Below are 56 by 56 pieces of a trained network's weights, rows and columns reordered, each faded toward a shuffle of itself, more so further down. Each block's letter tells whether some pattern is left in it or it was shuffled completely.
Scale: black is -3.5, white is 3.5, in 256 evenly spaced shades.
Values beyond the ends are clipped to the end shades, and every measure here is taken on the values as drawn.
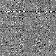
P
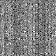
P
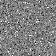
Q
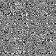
P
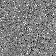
Q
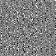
P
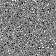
Q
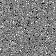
Q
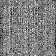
P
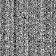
P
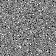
Q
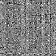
P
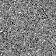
Q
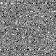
P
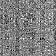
P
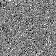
Q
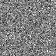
Q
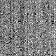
P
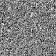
P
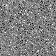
Q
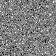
Q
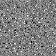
P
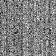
P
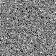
Q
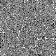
P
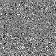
P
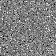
Q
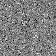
Q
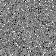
Q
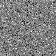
Q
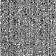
P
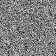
Q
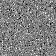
Q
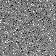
Q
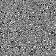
P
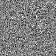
P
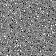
Q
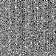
P
